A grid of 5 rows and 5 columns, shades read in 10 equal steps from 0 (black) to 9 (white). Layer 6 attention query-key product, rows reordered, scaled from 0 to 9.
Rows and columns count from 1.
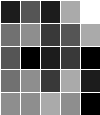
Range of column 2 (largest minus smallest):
5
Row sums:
20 20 6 18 21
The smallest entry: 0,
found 3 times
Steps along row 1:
up down up up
